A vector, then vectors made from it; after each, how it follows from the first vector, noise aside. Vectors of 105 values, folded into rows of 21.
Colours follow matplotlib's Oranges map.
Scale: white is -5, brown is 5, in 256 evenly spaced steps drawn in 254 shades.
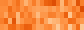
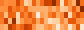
scaled up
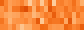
wrapped around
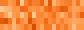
wrapped around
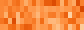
copied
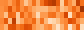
scaled up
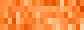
copied
